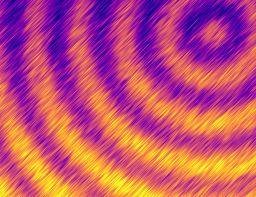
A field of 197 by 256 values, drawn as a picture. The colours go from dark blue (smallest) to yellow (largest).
Average level on the scale: 50%. Slope: up to the bottom. Odd rows or columns: none. Rings: centred on the top right.
